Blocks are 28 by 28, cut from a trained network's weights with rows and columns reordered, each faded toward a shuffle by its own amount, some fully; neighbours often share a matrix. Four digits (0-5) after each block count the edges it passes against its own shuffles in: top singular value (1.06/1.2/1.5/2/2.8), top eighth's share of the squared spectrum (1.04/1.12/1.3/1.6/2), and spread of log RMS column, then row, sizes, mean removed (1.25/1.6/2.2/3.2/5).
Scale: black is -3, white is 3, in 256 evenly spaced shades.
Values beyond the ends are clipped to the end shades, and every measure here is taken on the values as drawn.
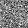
1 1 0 0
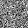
0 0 0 0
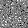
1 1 0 0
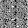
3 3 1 1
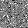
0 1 0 1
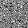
1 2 0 1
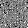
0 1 0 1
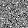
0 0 0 0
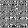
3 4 1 3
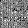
2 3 0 2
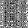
3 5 2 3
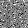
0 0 0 0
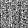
2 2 0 0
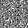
0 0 0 0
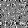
2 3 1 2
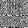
2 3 0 2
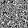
0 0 0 0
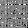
3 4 0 2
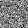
0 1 0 0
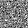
1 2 0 0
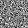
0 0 0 0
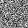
0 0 0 0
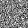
0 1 0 0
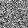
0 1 0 0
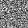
2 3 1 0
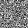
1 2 0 0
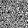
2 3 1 1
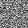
2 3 0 0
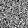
1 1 0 0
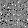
1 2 0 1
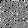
2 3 0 2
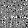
2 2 0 1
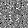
1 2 0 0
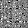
2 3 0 1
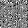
2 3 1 1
